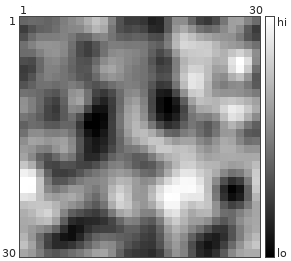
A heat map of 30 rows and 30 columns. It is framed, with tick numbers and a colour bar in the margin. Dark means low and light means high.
The values follow a bell shape. The texture is blotchy. On average the colour sits 50% of the way up the scale. Neither half mirrors the other. No lone cell stands out from its neighbours. No single row or column stands out from its neighbours.
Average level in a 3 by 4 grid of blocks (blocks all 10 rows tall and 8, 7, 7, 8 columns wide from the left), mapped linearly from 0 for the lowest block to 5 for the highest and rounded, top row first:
2225
2035
3252
